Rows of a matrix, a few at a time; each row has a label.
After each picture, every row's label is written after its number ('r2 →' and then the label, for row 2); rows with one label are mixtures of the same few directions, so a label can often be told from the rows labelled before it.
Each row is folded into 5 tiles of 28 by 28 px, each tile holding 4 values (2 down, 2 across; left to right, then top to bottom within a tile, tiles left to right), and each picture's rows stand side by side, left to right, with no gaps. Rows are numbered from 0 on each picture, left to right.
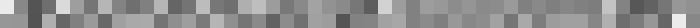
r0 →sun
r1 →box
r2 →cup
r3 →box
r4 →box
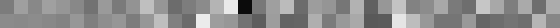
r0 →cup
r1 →cup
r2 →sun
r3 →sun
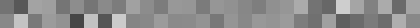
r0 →box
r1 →box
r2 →sun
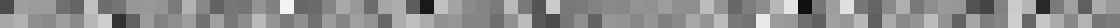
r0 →sun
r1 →box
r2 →sun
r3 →sun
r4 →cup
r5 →cup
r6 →sun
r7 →sun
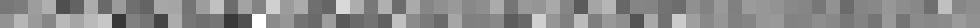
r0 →sun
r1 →sun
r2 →sun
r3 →sun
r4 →box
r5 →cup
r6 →cup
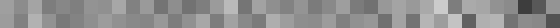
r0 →cup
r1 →cup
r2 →box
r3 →cup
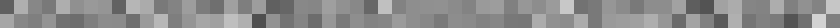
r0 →sun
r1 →sun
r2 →cup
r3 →sun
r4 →sun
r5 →sun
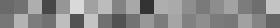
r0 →box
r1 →sun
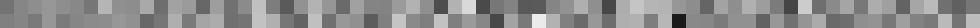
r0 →cup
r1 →sun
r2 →sun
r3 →box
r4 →box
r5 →cup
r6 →box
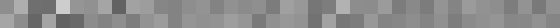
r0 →sun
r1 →sun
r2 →sun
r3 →cup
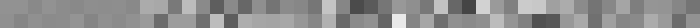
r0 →box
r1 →box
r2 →box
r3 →box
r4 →sun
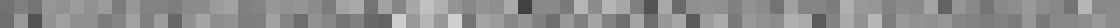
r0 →cup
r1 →cup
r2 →sun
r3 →cup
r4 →cup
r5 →sun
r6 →cup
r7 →cup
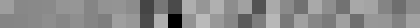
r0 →sun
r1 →cup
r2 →box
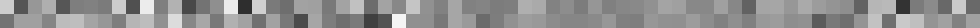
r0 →sun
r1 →cup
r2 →sun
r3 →cup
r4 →cup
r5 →box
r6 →sun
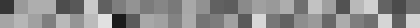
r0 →sun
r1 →box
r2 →box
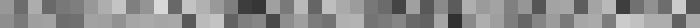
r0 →cup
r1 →cup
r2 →cup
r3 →cup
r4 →sun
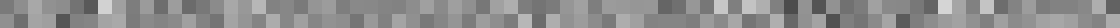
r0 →cup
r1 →cup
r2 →box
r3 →box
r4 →cup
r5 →cup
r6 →cup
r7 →sun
